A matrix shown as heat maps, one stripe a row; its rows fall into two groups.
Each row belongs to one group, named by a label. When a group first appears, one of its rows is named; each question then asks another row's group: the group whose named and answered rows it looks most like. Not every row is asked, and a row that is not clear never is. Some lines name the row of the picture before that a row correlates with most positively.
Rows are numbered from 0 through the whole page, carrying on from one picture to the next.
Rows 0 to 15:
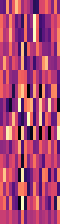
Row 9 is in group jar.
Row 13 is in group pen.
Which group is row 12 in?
jar
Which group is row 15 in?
jar
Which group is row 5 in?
pen
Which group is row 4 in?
jar
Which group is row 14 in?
jar
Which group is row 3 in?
jar
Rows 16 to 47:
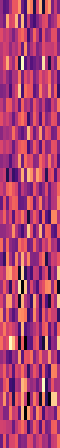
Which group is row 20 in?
jar
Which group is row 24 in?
pen
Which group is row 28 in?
jar
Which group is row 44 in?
pen
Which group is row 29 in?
jar
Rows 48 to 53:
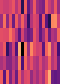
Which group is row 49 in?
pen
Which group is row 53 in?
pen
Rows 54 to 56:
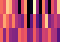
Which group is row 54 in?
jar
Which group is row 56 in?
pen
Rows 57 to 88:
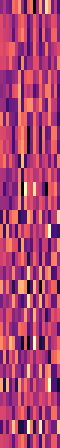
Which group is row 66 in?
pen
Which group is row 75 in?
pen
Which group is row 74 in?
jar
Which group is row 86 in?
pen
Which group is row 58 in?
pen
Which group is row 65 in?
pen
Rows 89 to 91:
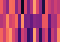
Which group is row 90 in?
jar
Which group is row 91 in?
jar
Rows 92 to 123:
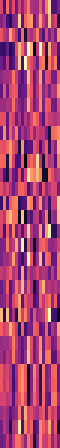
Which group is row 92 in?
pen
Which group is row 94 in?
jar
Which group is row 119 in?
pen
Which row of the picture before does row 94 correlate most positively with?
91
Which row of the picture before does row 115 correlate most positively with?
91
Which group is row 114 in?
pen
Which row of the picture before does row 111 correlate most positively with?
90
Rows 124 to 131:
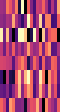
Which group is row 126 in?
pen
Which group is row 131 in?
jar
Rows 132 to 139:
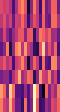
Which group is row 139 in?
jar
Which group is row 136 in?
pen
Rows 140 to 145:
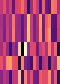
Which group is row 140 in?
pen
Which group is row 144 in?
jar
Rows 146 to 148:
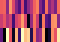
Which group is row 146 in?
jar
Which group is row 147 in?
pen
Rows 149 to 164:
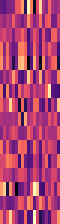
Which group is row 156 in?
jar
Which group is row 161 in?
pen
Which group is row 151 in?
pen
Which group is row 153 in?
pen
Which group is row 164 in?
jar
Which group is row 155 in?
pen
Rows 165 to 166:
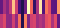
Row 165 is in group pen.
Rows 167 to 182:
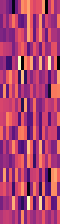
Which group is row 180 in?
pen
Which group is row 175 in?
jar
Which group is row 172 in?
jar
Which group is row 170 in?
pen
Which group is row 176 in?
pen
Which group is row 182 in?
jar
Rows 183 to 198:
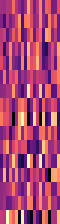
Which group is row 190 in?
pen
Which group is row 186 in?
jar
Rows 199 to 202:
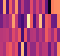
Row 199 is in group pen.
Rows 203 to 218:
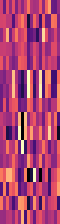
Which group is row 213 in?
jar
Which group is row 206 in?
pen
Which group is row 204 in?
pen
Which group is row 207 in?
pen
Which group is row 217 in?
pen
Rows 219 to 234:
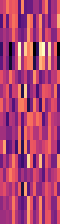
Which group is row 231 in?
jar
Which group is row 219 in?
jar
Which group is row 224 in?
jar
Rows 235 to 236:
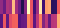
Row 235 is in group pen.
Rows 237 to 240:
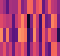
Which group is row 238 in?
pen
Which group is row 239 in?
pen
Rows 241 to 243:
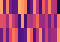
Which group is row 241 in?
pen
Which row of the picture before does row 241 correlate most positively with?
239
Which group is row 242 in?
jar
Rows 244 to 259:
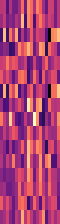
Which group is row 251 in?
jar
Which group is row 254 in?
jar
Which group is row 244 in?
jar
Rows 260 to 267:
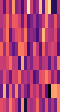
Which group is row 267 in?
jar
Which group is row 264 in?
jar
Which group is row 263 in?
pen
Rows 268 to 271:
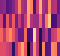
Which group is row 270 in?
jar
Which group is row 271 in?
pen
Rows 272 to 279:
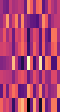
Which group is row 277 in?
pen
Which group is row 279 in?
pen
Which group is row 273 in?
jar
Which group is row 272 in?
jar
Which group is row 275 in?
pen
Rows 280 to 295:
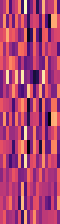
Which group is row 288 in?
pen
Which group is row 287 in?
pen
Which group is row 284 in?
jar
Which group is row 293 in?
jar
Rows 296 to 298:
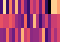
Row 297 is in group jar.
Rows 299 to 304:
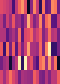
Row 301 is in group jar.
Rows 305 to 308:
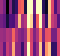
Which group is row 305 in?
jar
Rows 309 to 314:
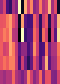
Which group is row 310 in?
jar
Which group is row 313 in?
jar
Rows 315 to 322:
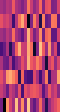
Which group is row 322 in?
jar
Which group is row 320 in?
jar
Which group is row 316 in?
pen
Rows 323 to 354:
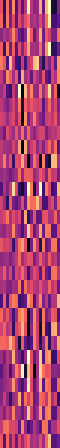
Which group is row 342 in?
pen
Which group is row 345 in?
pen
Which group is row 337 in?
jar
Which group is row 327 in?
jar
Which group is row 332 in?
jar
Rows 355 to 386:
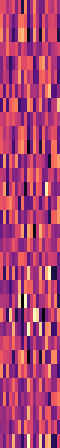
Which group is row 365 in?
pen
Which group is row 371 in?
jar
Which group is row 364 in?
pen
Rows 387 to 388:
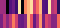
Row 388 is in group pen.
